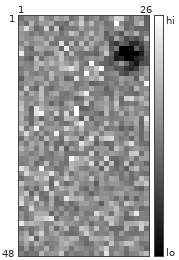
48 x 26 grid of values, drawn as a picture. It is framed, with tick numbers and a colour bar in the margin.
Stripes: none. Histogram: heavy tails on both sides. Dips: one, in the top right. Ninth with the lowest average: top right. Mirror symmetry: none. Odd rows or columns: none.
